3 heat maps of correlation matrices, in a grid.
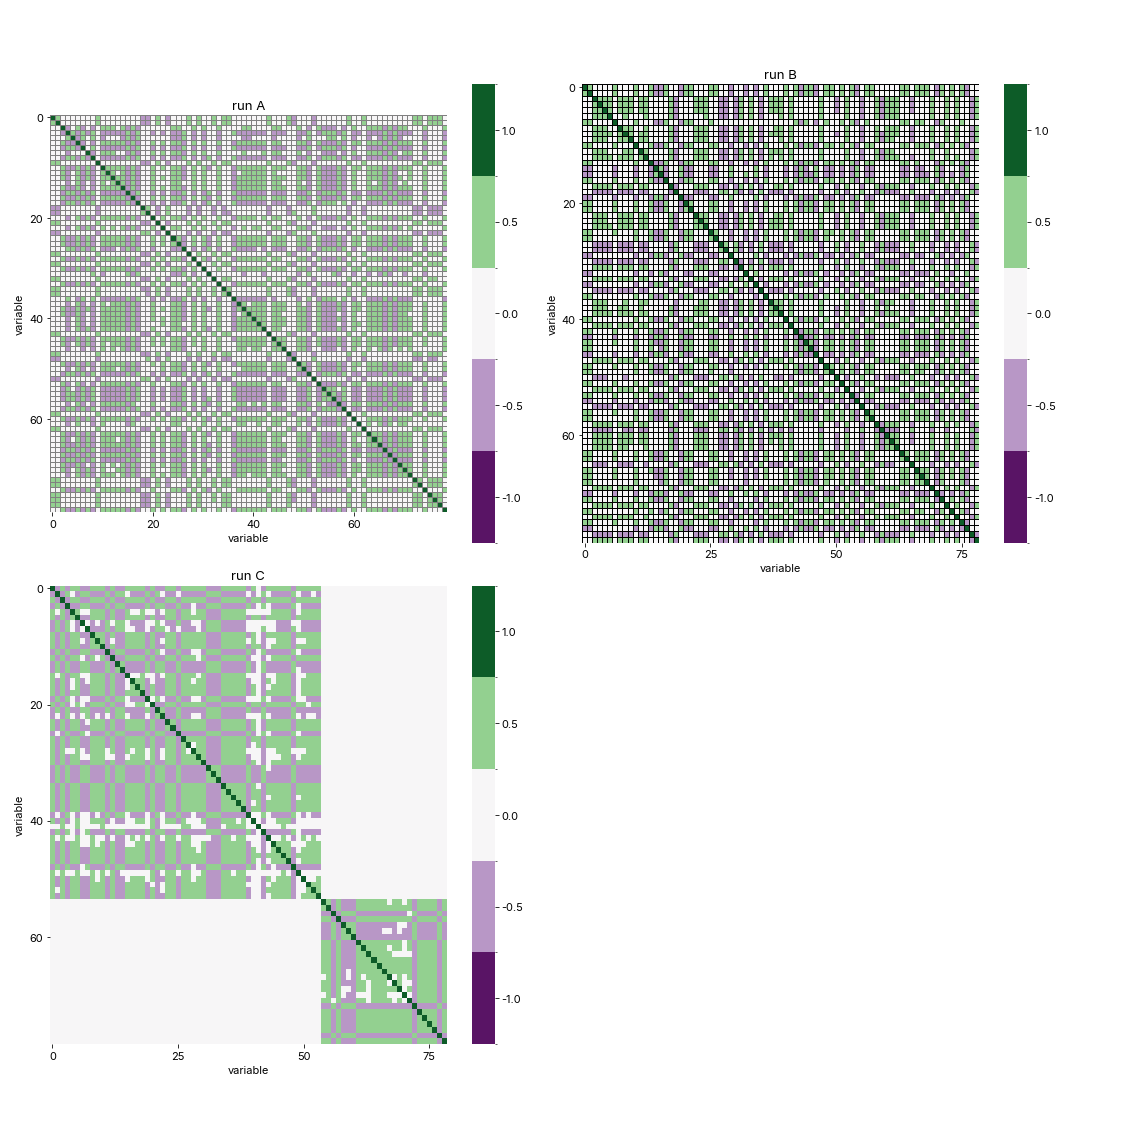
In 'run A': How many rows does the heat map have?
79
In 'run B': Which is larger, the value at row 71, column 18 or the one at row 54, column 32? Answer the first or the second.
the second
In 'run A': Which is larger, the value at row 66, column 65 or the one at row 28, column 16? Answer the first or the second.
the second
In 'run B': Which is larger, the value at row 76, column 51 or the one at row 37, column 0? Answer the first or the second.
the second
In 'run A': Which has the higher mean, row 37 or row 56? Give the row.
37
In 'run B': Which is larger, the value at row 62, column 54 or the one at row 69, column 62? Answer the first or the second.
the second
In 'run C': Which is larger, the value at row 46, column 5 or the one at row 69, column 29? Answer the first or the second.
the first
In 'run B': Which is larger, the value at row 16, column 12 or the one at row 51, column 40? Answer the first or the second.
the second
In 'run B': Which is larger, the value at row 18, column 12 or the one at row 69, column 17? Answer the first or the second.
the second
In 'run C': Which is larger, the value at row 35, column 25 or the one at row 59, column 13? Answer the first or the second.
the second
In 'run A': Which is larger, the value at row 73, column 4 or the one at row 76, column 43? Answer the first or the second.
the second
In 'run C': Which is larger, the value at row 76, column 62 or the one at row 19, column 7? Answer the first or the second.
the first
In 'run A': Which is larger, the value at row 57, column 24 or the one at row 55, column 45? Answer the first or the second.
the first
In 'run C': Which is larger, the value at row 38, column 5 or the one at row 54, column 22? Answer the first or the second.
the first
